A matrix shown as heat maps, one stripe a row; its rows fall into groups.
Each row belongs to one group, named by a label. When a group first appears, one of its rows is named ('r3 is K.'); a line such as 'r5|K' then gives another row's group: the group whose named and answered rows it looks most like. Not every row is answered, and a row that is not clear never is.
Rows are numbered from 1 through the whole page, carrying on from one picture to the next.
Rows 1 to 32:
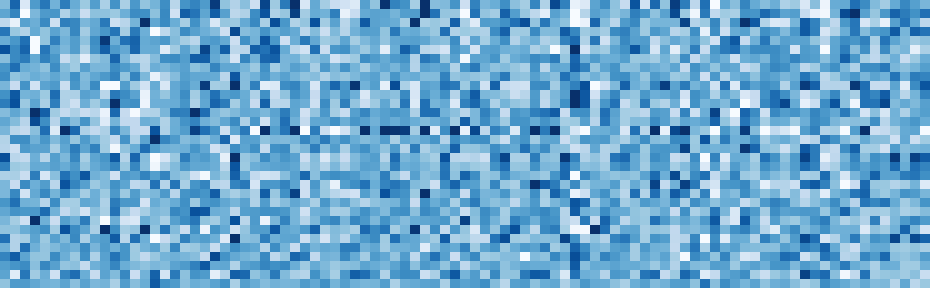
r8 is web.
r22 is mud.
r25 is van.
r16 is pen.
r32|pen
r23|web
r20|van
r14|van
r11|web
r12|web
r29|web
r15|mud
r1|mud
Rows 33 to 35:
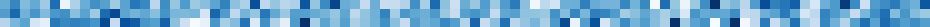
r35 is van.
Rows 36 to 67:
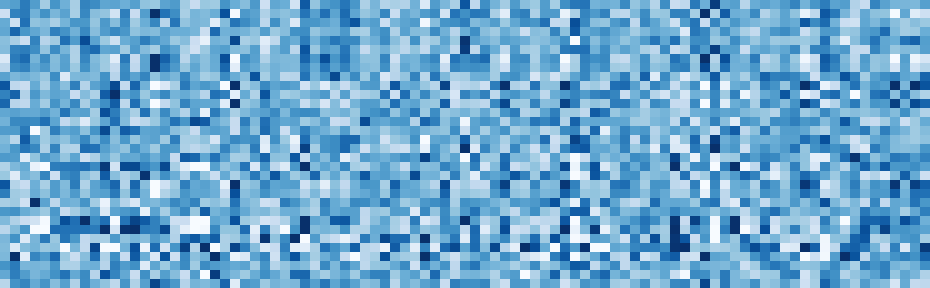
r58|van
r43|pen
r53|mud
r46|web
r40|van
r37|pen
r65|web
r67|pen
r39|web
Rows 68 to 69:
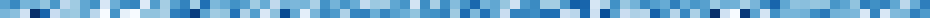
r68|web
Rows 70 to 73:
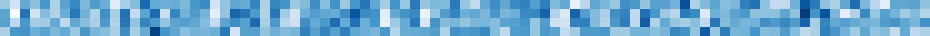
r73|pen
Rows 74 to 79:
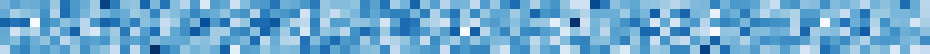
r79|pen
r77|mud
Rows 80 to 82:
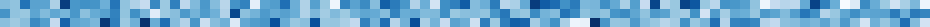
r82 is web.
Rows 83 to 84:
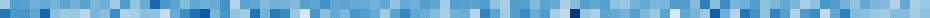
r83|pen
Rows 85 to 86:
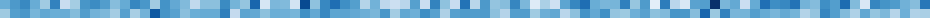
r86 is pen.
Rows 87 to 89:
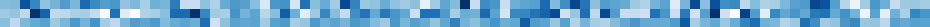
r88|van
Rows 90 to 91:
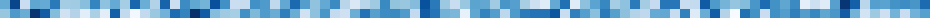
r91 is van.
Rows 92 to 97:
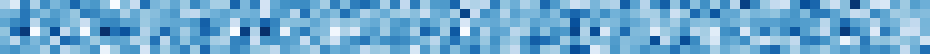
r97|web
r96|mud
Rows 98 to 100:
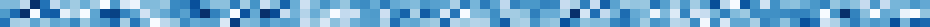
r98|van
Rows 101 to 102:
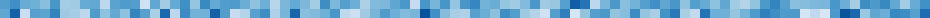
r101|web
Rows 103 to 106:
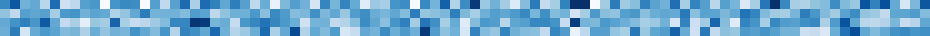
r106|mud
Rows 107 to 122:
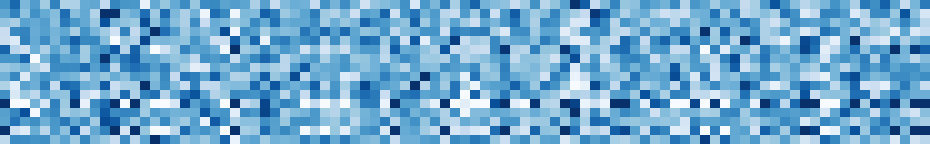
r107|web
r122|pen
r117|mud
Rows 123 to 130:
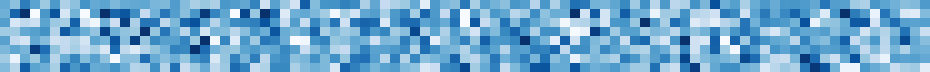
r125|mud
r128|van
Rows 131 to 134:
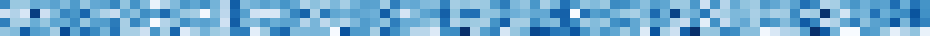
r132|van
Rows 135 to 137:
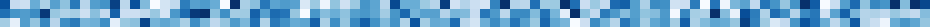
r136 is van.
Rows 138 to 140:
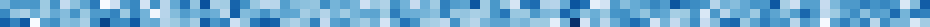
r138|web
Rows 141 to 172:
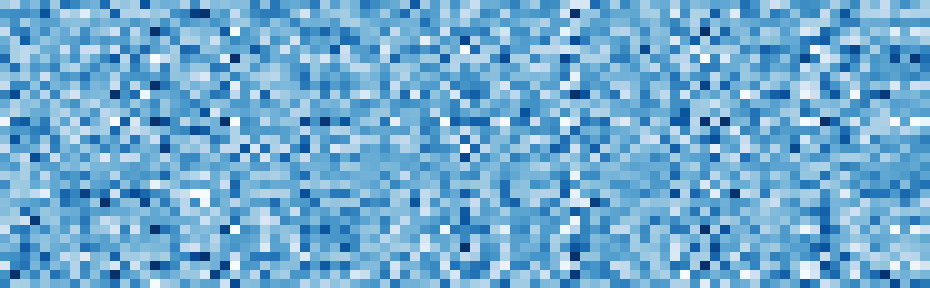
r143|mud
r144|pen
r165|van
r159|mud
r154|pen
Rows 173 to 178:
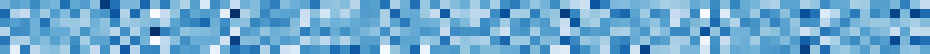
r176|pen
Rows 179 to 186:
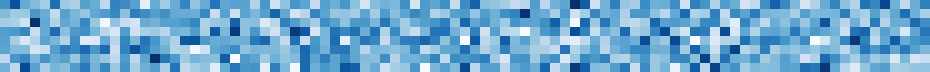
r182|web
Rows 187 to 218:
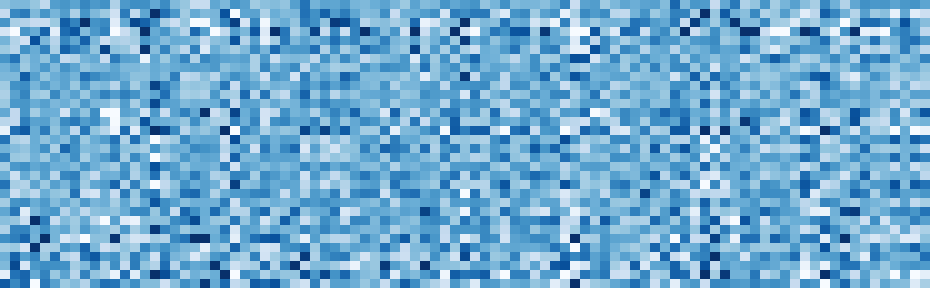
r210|mud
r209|pen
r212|pen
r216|mud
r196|pen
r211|van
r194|mud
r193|web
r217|pen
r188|pen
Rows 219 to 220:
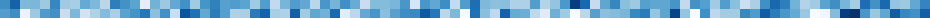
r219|web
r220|mud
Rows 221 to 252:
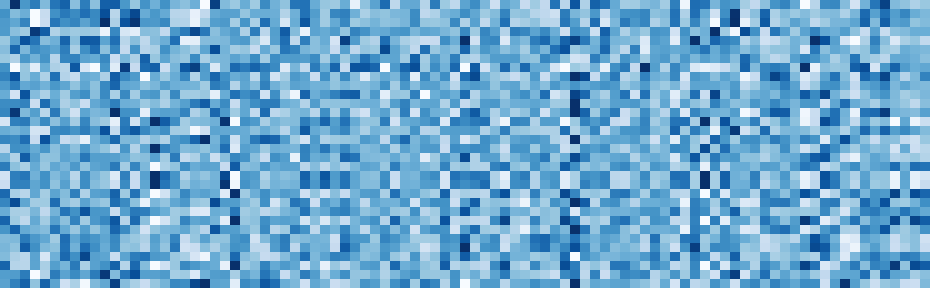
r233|web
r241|pen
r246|web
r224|van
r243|web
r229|web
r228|mud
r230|web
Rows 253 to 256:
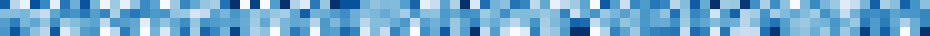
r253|van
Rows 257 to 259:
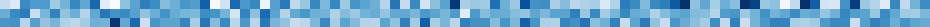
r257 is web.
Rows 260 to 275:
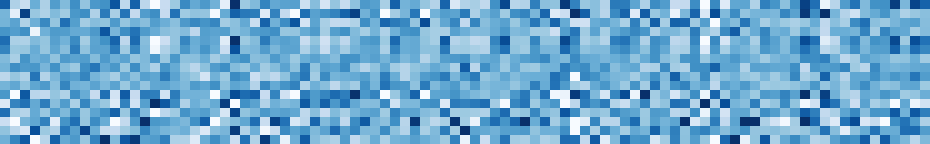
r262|mud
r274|van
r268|van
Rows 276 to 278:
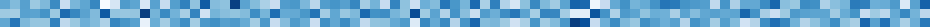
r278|web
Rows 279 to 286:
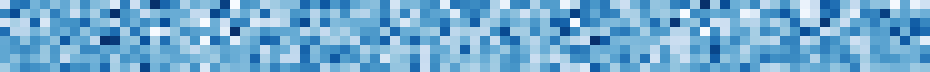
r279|pen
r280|web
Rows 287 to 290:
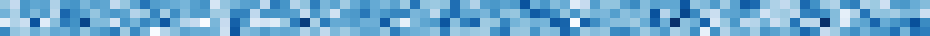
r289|van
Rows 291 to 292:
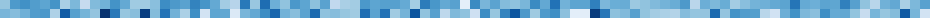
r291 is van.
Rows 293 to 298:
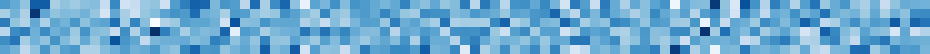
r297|web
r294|van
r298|mud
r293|van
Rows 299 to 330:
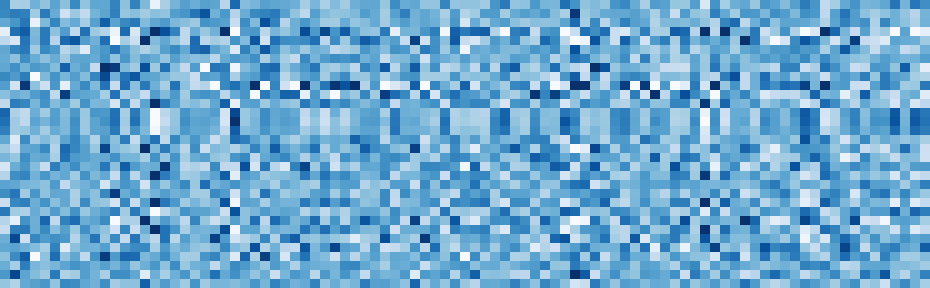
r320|web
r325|mud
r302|pen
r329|web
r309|mud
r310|pen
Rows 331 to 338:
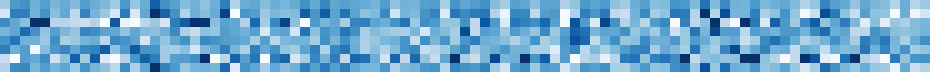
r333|van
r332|pen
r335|web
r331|pen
